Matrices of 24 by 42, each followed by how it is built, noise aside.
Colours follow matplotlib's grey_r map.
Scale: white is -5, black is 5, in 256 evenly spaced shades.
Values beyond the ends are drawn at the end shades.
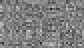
low rank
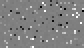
sparse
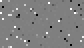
sparse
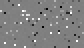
sparse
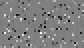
sparse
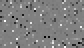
sparse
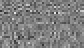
low rank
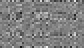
low rank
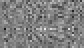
low rank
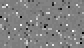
sparse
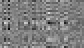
low rank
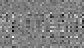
low rank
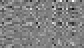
low rank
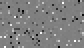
sparse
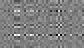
low rank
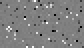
sparse
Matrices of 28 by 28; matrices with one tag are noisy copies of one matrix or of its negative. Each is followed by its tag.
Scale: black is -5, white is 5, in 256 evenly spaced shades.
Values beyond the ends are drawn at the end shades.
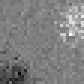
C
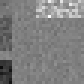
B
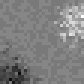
C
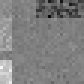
B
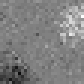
C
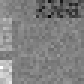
B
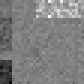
B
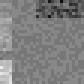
B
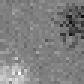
C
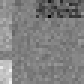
B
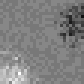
C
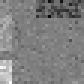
B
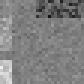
B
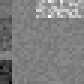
B
